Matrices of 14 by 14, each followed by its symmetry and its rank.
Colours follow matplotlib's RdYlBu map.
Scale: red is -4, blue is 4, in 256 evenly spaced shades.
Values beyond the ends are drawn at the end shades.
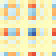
symmetric, rank one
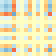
symmetric, rank one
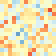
neither, full rank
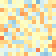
antisymmetric, full rank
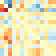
antisymmetric, rank two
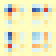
symmetric, rank one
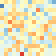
neither, full rank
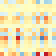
neither, rank two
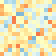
antisymmetric, full rank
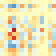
neither, rank two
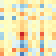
neither, rank two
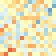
antisymmetric, full rank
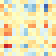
antisymmetric, rank two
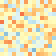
neither, full rank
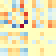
antisymmetric, rank two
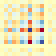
symmetric, rank one
